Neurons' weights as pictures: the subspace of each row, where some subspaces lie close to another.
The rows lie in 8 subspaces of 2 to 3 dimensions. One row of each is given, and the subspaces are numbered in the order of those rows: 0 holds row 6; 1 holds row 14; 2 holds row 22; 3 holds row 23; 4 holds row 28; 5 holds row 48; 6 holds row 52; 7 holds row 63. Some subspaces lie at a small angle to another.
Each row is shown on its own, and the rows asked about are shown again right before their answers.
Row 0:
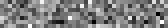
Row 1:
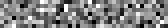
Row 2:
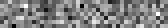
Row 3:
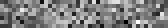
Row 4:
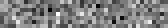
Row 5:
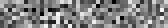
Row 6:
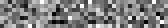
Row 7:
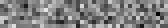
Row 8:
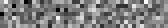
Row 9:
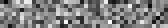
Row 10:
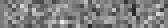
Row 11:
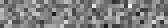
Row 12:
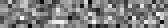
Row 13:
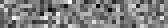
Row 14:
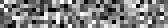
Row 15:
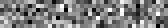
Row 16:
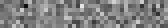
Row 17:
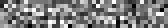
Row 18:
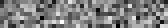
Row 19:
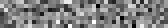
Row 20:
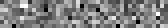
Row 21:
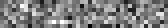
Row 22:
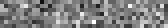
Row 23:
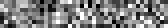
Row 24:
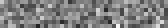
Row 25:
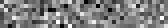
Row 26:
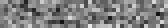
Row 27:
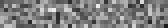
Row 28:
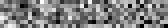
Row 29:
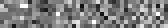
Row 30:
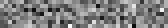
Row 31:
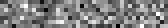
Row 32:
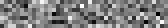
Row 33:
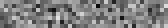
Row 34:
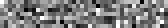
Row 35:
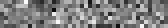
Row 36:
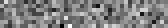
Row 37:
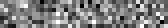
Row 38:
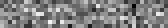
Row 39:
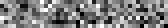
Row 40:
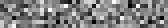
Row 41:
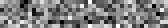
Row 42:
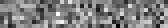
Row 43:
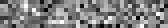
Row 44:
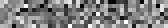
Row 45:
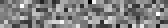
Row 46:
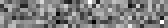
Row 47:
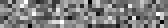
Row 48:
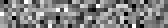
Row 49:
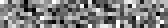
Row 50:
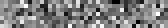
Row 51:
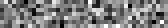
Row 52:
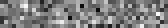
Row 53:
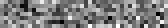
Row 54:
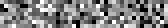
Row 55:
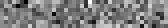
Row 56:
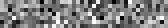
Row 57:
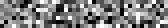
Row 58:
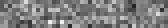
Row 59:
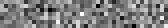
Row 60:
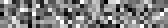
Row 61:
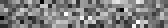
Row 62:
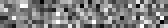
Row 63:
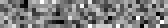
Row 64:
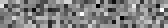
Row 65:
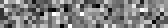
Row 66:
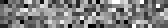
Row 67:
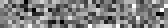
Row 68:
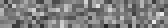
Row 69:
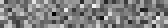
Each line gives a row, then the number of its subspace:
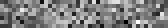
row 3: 6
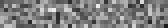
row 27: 4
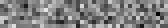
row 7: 6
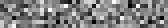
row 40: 1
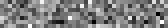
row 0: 0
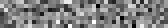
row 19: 5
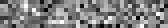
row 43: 6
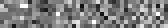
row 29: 2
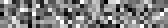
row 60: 5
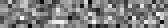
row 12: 0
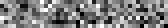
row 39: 6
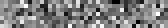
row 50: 2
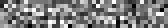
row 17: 7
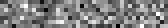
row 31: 6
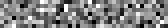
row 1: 4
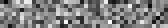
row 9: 5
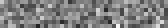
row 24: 3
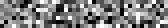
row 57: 4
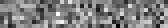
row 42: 3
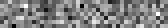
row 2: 6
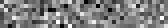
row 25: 1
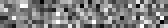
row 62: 7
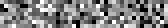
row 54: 2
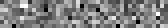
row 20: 2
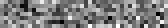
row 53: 7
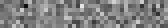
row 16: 2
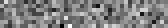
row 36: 1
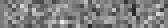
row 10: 5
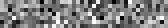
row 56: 0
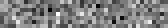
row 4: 3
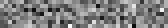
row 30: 5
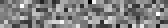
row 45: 4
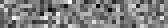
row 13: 1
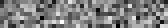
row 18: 3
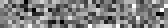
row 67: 7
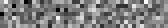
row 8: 5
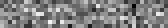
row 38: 5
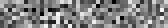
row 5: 0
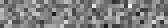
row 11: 1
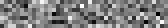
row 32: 0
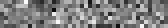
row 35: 3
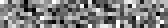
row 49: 3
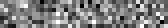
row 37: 7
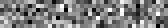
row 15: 4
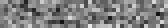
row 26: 7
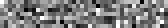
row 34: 3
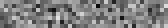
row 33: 4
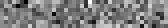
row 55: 3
